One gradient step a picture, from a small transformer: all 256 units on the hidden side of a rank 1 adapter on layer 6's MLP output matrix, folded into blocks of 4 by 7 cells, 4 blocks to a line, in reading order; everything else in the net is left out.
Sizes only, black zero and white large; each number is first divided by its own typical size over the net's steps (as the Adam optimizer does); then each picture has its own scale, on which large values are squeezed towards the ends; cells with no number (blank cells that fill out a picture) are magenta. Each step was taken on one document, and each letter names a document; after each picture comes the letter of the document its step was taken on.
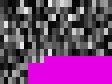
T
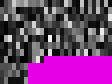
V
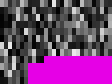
V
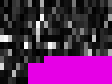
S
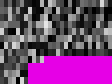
T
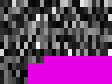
V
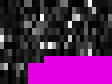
S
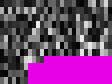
T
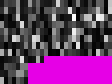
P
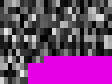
P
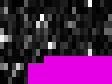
S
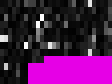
S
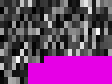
V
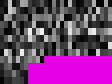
V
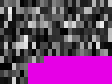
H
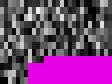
T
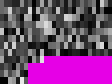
T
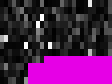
S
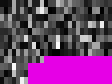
H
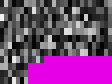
V
